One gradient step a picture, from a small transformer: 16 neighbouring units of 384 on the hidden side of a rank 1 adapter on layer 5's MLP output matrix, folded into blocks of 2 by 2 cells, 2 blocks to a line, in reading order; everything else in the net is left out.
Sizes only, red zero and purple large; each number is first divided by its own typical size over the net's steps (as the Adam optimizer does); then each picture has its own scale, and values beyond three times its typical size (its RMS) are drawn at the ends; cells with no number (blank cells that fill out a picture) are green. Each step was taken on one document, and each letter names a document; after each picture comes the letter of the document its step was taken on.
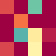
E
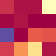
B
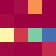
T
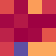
B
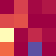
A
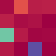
A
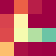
T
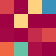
B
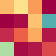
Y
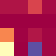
A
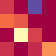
E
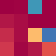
T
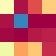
B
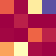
B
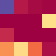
Y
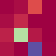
E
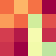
E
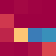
T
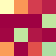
E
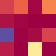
A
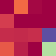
T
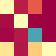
E
